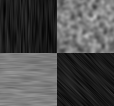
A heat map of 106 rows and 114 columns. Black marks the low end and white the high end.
The table splits into 2 rows of 2 panels. Panel 1,1: very low, streaked downward, faint in contrast. Panel 1,2: middling, blotchy. Panel 2,1: middling, streaked across, faint in contrast. Panel 2,2: very low, slanting down to the right, faint in contrast.
